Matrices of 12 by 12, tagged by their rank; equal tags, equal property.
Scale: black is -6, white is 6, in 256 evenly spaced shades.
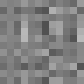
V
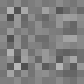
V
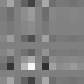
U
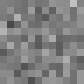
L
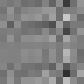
V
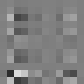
U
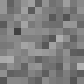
L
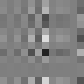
U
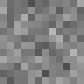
L
